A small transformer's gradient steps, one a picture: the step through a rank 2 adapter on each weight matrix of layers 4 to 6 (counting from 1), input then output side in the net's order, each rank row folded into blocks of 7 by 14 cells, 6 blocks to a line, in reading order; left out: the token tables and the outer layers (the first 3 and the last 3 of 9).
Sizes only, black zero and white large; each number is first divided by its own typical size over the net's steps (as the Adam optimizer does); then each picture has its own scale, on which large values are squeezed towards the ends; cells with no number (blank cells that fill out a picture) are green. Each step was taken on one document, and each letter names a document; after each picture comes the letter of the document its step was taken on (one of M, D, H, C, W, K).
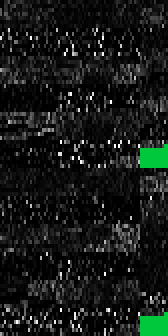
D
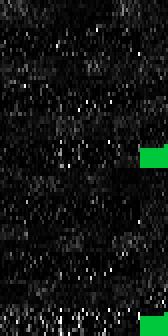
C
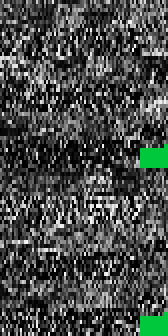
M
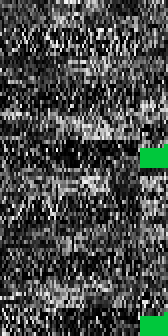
M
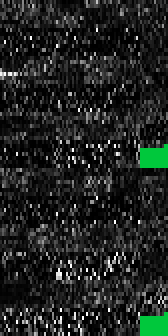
C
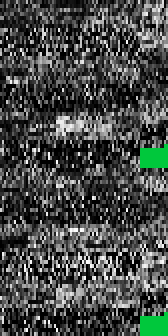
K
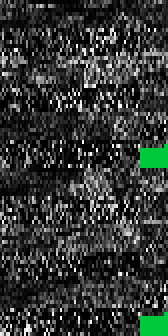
M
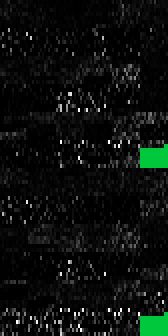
D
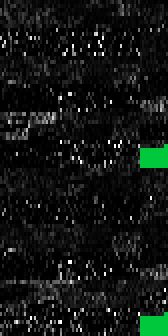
D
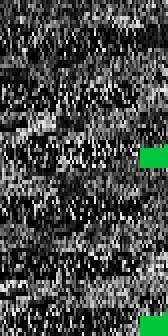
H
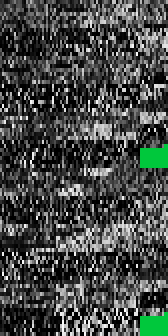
K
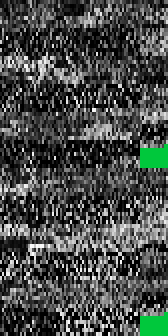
K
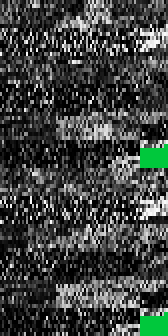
K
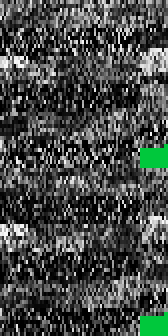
H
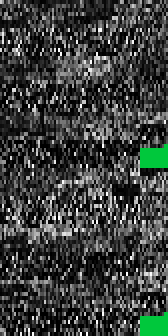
M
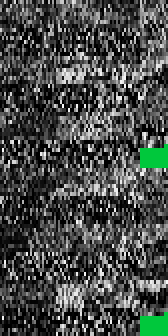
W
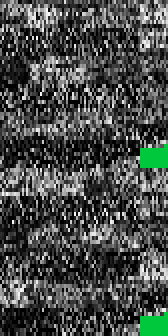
K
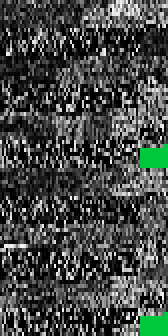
H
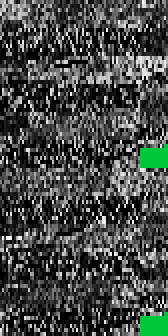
H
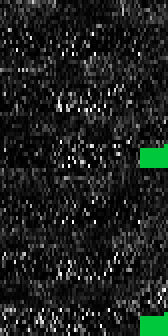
C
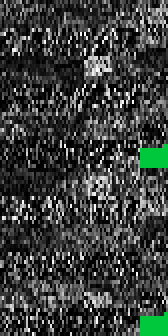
M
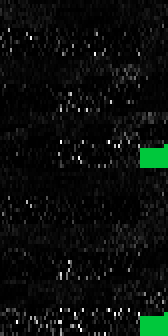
D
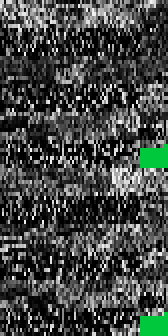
H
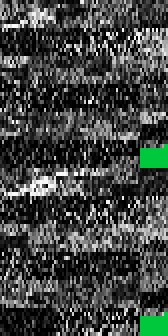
K
